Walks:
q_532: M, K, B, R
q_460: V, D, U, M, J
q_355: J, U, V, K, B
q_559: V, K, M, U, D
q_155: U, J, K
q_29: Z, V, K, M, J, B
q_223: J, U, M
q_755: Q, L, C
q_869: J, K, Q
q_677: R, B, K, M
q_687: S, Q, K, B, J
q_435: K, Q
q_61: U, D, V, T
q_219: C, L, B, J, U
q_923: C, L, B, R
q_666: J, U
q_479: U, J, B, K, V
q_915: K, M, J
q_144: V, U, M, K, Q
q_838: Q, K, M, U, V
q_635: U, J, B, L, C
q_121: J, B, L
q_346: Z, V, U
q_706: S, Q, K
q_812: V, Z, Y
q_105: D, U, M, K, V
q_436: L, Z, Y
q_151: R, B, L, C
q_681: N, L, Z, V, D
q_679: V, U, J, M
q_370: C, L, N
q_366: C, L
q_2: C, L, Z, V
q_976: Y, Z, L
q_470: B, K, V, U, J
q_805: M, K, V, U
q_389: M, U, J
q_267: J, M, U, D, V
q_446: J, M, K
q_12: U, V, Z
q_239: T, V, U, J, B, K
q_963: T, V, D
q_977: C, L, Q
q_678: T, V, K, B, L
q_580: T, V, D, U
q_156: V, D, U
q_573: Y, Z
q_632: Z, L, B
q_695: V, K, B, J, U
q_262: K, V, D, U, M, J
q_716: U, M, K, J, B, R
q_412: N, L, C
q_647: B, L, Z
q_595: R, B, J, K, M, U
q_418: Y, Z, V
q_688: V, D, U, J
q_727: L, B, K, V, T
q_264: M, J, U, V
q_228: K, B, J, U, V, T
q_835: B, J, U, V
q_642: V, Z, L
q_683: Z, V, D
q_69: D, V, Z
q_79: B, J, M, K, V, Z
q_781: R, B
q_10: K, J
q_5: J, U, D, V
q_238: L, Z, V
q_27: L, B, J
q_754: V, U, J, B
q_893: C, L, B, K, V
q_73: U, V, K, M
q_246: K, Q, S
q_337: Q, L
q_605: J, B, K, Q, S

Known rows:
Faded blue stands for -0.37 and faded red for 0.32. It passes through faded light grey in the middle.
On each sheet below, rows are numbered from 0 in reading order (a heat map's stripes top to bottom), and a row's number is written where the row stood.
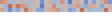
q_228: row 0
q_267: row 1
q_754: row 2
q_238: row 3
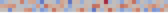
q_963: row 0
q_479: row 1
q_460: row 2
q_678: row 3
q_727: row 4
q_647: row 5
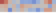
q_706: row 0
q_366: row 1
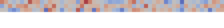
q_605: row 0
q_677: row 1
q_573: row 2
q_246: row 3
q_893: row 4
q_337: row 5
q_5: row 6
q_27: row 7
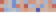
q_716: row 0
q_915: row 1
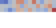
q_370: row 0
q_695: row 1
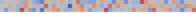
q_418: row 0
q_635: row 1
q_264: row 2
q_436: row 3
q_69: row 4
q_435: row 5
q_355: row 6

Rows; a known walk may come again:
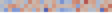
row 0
q_647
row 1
q_781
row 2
q_923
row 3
q_677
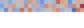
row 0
q_632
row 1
q_155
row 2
q_595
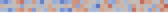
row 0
q_366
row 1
q_12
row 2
q_219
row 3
q_389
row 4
q_812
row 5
q_532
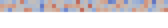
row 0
q_580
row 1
q_223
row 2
q_239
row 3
q_755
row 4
q_69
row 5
q_460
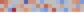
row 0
q_838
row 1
q_470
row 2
q_977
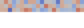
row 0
q_262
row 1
q_479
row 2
q_642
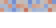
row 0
q_355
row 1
q_238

